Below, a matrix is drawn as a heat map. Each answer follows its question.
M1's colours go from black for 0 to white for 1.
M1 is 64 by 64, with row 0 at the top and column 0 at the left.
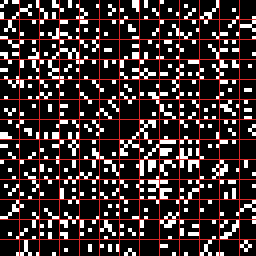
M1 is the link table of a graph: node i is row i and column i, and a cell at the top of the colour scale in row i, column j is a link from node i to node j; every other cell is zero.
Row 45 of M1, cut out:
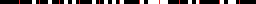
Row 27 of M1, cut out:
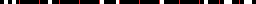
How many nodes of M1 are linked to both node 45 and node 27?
3
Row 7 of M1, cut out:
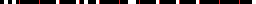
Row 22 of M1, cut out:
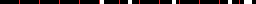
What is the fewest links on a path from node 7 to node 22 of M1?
2
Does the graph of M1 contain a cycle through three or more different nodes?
yes
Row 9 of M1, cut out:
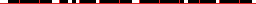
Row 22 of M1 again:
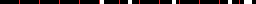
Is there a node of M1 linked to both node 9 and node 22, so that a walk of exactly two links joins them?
no
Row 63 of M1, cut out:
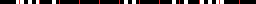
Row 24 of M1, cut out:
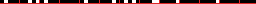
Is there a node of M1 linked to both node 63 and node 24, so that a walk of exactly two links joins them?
yes
